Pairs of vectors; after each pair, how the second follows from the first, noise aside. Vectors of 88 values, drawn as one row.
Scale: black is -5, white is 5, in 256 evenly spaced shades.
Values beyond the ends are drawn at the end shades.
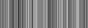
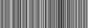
shuffled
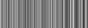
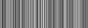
shuffled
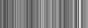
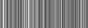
shuffled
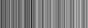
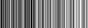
scaled up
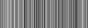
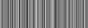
shuffled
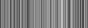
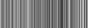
negated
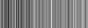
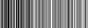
scaled up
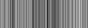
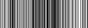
scaled up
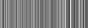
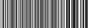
scaled up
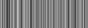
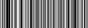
scaled up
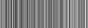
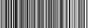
scaled up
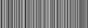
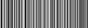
scaled up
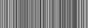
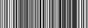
scaled up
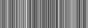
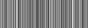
shuffled
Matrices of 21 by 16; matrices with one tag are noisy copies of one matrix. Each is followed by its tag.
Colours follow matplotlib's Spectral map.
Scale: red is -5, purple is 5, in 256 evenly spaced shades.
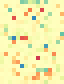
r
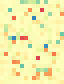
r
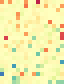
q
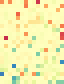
q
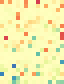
q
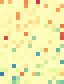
q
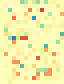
r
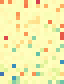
q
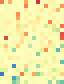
q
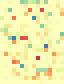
r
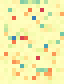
r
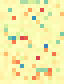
r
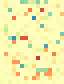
r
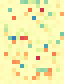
r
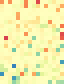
q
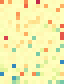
q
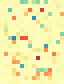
r
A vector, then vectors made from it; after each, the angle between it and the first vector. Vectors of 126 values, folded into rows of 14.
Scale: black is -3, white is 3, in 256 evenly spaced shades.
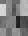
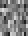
orthogonal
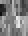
nearly opposite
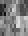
nearly opposite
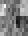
nearly parallel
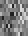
orthogonal
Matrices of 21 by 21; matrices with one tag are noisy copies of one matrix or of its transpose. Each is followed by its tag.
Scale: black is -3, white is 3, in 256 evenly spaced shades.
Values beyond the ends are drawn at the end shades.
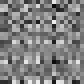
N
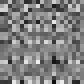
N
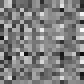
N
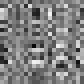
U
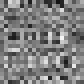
U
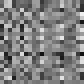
N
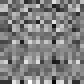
N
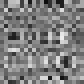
U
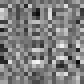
U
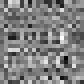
U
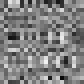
U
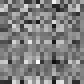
N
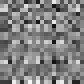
N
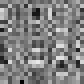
U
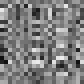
U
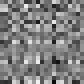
N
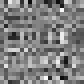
U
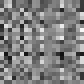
N
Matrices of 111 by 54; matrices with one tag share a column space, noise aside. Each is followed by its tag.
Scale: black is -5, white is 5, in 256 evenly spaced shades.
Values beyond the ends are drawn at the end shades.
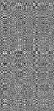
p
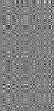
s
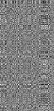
s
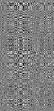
p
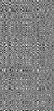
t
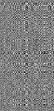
p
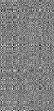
t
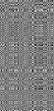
t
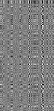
s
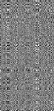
t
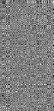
s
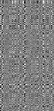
s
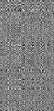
t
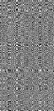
t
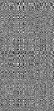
p
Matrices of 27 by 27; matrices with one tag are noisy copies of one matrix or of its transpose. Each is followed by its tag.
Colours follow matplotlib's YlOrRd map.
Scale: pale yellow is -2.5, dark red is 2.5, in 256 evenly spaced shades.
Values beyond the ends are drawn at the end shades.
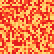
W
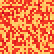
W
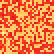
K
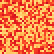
K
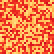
K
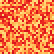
W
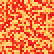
W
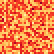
W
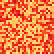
K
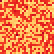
K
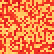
K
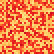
W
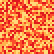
W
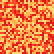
K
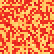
W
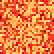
K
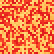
W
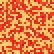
W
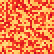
W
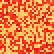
K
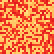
K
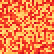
K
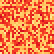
W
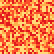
W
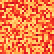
K
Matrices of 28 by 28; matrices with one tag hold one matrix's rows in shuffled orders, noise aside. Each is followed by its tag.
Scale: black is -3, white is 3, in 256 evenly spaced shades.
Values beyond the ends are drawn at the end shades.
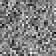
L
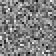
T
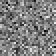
L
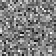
T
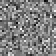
L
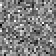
T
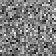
L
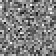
T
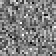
L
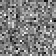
L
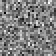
T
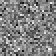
T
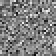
L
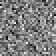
L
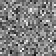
L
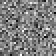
L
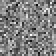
L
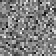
L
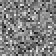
T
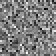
L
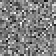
L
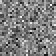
L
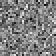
L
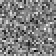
T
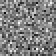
T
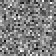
T
